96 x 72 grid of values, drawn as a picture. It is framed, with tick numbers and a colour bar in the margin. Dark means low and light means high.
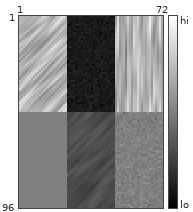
The table splits into 2 rows of 3 panels. Panel 1,1: high, slanting up to the right. Panel 1,2: very low, fine-grained, faint in contrast. Panel 1,3: high, streaked downward. Panel 2,1: middling, flat. Panel 2,2: low, slanting up to the right, faint in contrast. Panel 2,3: middling, fine-grained, faint in contrast.
